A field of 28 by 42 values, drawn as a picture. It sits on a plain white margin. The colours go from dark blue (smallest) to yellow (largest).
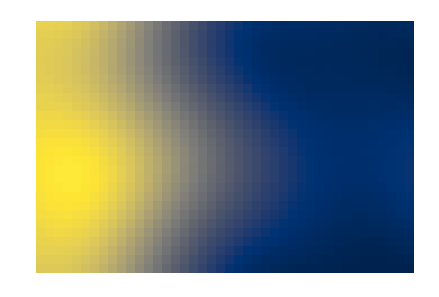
Slope: up to the left. Ninth with the highest average: middle left. Grain: smooth. Lone odd cells: none.
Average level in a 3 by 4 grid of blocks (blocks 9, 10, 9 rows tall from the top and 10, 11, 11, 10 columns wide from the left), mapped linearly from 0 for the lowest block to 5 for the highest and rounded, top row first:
4 2 0 0 | 5 3 1 0 | 5 2 0 0
